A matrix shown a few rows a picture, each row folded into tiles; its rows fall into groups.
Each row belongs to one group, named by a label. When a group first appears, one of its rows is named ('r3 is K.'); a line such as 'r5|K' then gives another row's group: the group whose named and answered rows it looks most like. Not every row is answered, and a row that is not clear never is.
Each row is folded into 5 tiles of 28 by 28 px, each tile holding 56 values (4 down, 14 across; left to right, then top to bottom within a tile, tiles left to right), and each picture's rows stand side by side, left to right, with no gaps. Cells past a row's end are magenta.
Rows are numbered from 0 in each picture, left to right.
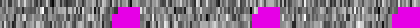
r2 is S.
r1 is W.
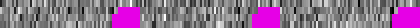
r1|S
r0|W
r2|W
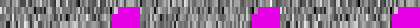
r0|W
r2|W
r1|W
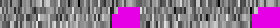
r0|W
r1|W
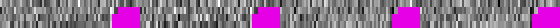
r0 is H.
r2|W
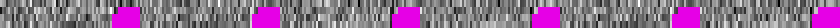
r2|W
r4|H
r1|H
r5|W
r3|W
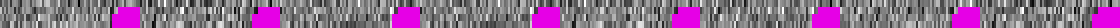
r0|W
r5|H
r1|S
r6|W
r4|S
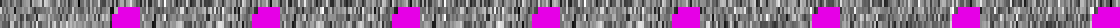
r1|S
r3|S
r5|H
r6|H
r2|S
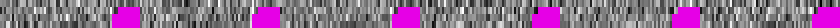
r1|H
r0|H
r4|W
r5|H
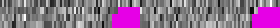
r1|W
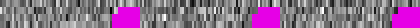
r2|S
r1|S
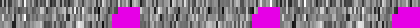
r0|S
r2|S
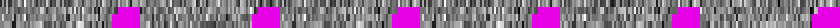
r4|S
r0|S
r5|W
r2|S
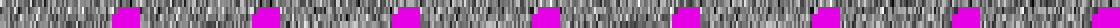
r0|H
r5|W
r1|H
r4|H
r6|S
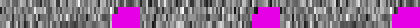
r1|S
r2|H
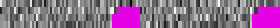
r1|H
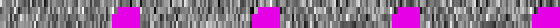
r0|H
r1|W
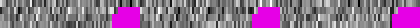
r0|H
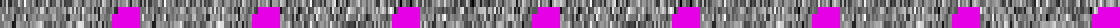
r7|W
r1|S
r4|H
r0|S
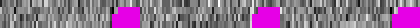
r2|W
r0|W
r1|H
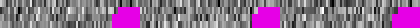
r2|S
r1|W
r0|H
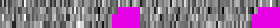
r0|S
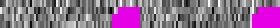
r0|W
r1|H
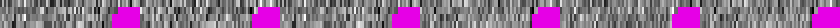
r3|W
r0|S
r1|W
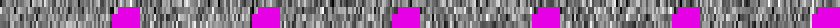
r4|H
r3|H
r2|S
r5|H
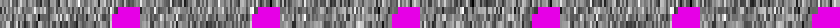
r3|S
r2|S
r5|S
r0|H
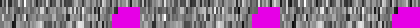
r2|S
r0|S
